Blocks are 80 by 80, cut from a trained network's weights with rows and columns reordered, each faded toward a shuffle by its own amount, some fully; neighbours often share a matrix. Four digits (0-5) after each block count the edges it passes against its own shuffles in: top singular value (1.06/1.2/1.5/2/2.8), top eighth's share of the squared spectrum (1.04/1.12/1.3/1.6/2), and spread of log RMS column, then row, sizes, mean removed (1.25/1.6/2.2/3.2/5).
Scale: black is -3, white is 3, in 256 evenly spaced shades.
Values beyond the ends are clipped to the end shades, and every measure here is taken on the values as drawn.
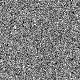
0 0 0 0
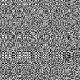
5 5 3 3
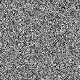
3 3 1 1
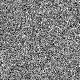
0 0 0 0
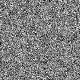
2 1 0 0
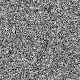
0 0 0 0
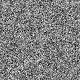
0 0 0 0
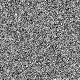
0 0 0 0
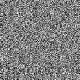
3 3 1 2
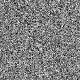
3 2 0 1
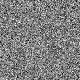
0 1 0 0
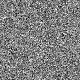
2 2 0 0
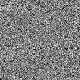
3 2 0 1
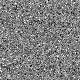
1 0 0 0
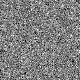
2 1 0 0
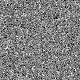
2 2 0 0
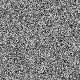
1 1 0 0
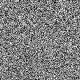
2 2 0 0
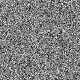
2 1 0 0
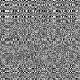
5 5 3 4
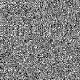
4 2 0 2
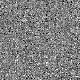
2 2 1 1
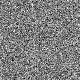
1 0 0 0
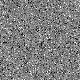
2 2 0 1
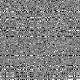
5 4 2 4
